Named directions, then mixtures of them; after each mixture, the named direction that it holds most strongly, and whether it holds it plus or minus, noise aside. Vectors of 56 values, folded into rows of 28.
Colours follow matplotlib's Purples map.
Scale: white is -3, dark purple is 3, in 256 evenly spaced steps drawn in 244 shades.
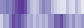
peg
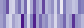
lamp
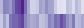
peg, plus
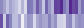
peg, minus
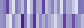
lamp, plus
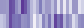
peg, plus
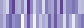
lamp, minus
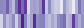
lamp, plus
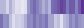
peg, minus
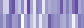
lamp, minus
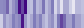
peg, plus
